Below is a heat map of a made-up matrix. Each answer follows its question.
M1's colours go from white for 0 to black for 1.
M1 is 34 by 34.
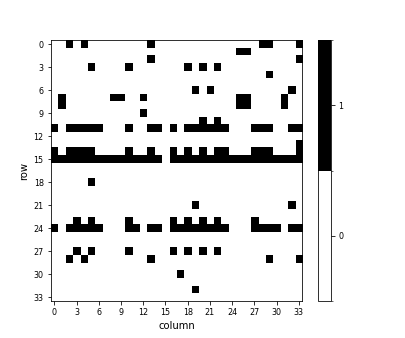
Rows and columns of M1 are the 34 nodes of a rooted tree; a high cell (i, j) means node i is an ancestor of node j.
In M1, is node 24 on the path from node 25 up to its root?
no
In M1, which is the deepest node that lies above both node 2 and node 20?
14
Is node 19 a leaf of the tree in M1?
yes
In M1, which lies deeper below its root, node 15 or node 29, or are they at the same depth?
node 29
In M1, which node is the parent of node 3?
27
